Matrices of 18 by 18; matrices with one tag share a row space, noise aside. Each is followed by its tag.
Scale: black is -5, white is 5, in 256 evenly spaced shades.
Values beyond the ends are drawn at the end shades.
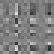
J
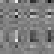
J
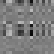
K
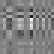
K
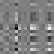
J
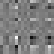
J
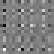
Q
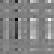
J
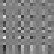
Q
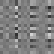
J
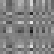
K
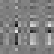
J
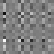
Q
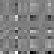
J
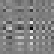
K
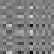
K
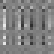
Q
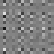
Q
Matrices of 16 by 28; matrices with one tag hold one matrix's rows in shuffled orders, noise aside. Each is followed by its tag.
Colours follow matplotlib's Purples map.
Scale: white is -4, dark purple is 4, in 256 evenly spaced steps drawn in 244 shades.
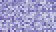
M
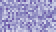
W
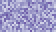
W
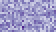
M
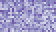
M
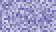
W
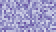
W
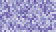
W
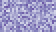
W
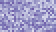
M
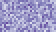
W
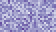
W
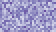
W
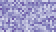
M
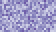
W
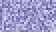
W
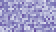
M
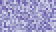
W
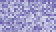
M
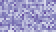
M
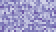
M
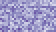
M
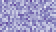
W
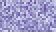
W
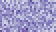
W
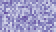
W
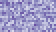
M
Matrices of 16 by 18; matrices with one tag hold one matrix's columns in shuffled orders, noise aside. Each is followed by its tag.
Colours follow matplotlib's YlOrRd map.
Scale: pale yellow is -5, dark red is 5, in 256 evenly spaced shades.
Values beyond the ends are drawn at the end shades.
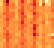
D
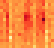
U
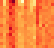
D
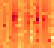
U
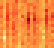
U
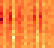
U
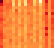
D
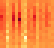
U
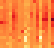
U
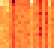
D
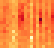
U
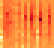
U
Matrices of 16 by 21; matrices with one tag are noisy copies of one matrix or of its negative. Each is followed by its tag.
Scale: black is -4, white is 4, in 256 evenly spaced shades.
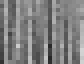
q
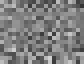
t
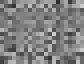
t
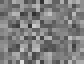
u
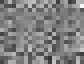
t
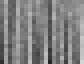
q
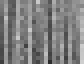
q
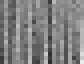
q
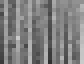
q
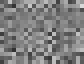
t
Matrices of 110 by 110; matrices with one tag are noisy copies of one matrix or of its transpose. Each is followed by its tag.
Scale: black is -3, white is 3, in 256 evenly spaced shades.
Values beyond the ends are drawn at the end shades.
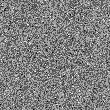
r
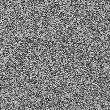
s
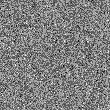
r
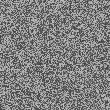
s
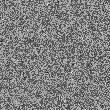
s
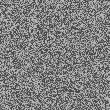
s
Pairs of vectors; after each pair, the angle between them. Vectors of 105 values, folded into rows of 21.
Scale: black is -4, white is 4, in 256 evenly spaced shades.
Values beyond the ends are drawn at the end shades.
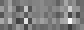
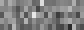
partly aligned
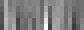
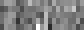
partly aligned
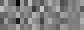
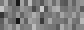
nearly parallel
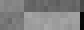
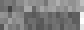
nearly opposite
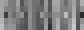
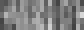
nearly opposite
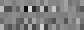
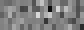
orthogonal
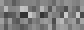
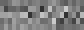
nearly opposite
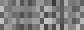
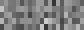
nearly parallel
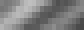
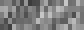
partly opposed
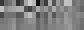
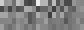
nearly opposite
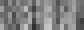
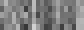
nearly opposite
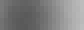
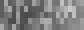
partly aligned
